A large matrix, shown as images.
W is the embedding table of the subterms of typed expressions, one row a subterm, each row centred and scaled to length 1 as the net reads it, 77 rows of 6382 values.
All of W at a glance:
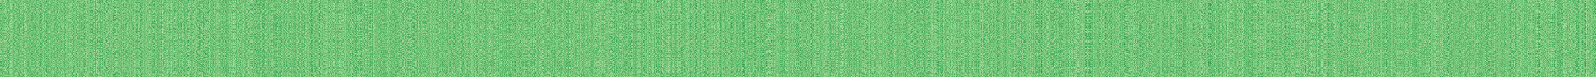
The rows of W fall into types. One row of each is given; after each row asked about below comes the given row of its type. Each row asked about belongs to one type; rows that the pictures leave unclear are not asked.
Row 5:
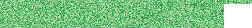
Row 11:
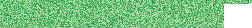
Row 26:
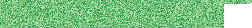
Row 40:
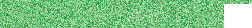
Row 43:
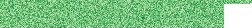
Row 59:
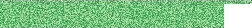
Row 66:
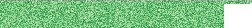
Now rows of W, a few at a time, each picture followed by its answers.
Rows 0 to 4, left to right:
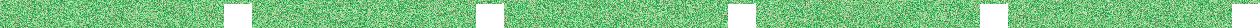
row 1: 66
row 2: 11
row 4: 26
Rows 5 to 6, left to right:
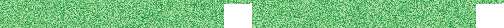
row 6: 43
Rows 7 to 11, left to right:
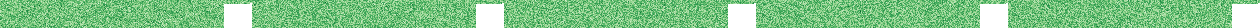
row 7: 26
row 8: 5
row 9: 59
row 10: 40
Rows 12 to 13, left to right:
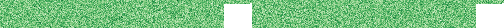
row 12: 11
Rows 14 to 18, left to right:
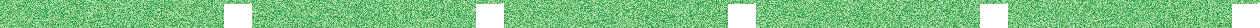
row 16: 66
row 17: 43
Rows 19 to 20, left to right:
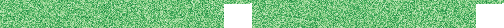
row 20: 43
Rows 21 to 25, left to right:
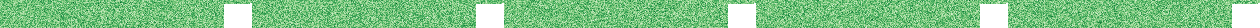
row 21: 5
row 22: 66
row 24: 40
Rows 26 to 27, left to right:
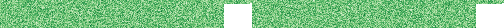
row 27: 59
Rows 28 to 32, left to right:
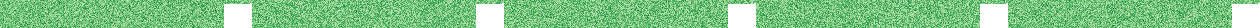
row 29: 40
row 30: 43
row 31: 11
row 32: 40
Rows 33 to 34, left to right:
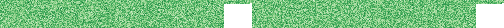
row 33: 66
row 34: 59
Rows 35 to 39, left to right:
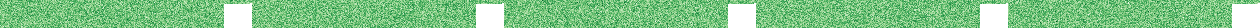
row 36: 5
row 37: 11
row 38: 66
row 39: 26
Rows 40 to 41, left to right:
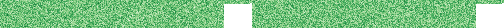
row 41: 11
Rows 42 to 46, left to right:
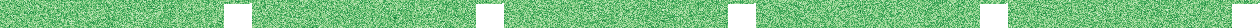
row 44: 66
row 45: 40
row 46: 59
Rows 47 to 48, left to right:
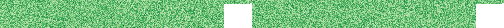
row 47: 43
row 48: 11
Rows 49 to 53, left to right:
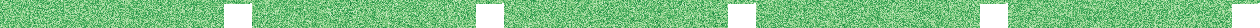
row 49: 59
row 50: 26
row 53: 43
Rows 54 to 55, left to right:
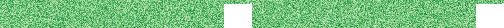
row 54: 43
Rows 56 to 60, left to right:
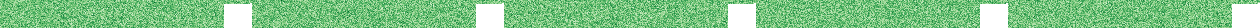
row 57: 43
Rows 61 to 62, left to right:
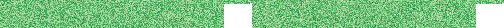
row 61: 5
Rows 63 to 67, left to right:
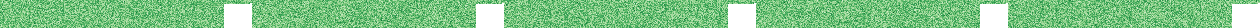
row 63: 59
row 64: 66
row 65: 5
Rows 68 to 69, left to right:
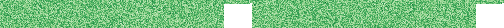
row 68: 11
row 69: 5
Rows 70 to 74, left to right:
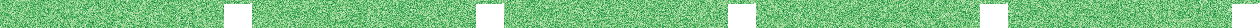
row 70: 40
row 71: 66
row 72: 26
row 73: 26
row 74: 43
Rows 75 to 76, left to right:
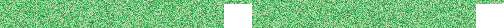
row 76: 43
